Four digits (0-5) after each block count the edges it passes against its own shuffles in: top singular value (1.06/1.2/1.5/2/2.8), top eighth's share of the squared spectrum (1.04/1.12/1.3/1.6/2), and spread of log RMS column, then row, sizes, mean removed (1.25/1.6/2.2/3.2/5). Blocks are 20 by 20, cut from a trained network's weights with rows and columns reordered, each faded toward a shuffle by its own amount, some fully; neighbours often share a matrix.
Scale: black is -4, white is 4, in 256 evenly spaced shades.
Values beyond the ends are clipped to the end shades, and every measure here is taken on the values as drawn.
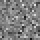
0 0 0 0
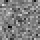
0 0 0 0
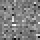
2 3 1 0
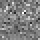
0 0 0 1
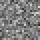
1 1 0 0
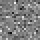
1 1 0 0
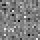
1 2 0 0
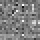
2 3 2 1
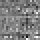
2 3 2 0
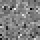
0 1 0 1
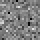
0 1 0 0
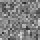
1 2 0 0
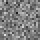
0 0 0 0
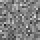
1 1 0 0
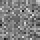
1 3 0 0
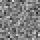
1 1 0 0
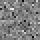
0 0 0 0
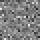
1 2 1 0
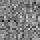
2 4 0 1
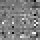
2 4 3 1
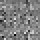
1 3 3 1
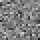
0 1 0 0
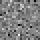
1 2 0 0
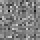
2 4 0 3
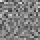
2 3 0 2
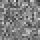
1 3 1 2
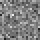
1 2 0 0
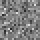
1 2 0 0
